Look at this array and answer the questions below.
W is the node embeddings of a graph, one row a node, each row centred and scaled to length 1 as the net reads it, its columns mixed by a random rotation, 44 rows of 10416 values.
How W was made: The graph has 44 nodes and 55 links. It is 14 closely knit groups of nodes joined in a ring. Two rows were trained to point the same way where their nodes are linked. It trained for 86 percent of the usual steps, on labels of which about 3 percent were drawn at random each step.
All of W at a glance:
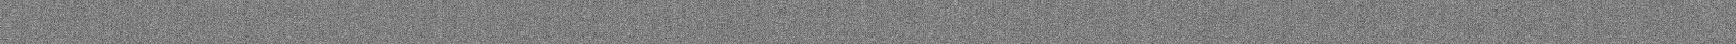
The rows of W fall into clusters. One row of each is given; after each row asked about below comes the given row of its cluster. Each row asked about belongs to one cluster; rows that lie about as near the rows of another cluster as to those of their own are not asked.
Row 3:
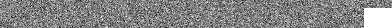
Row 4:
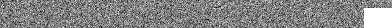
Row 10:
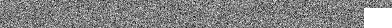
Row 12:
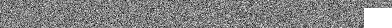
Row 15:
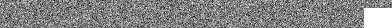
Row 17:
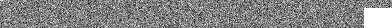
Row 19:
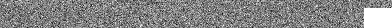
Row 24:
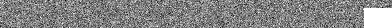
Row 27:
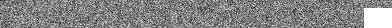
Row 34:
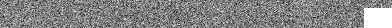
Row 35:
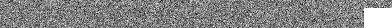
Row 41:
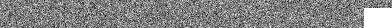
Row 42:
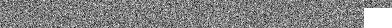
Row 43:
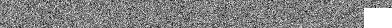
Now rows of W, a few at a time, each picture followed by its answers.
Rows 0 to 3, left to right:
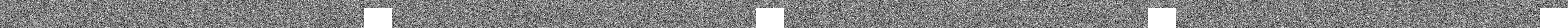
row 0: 3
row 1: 34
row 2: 12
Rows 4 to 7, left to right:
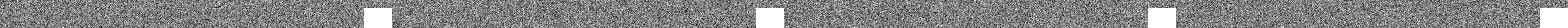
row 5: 27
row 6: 35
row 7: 42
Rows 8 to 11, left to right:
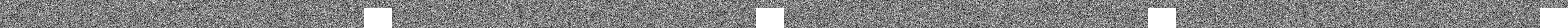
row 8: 42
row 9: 17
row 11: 17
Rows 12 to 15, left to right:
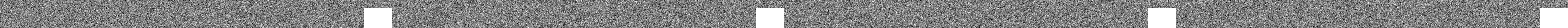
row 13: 43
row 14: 4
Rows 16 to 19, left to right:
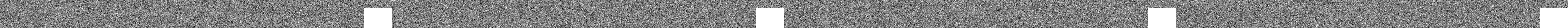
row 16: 10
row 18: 12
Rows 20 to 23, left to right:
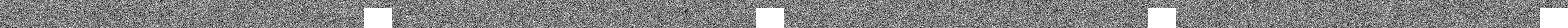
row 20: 35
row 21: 27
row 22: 10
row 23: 43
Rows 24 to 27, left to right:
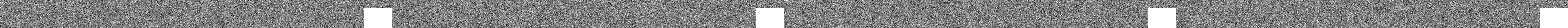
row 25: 41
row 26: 19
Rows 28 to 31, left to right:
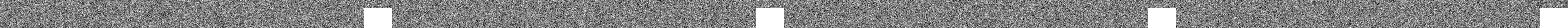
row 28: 41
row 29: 3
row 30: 15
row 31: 24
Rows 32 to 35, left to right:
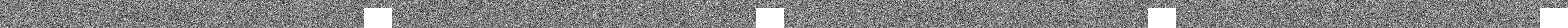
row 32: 34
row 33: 15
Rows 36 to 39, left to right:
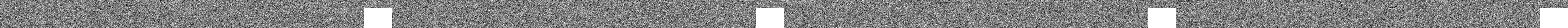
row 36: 12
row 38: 19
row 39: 4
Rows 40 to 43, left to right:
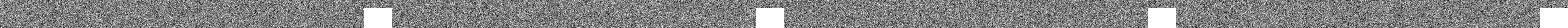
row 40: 24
